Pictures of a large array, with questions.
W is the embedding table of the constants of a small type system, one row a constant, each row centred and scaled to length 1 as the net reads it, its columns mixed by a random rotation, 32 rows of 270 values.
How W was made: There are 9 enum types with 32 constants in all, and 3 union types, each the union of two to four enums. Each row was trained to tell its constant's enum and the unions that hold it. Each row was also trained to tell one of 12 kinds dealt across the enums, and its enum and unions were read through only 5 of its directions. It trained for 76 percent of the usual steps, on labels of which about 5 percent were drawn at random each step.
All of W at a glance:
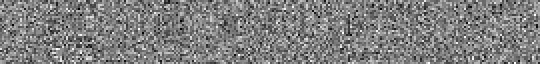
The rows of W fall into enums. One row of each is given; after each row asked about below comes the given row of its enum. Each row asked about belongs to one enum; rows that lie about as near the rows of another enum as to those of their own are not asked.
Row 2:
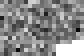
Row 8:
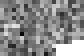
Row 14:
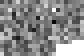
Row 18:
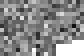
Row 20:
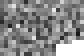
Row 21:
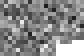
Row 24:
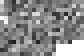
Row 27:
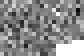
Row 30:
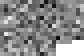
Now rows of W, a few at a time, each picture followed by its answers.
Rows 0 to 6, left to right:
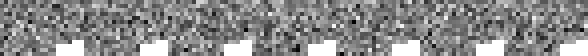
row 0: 21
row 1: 20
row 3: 2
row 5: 21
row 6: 2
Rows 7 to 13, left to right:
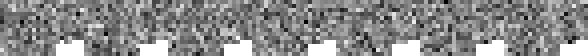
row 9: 14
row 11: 30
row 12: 14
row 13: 8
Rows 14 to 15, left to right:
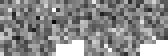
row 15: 30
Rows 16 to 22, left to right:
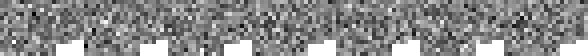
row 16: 20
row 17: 21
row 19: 18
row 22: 18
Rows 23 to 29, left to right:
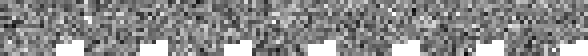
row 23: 18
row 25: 21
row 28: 8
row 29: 8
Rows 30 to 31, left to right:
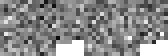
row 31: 18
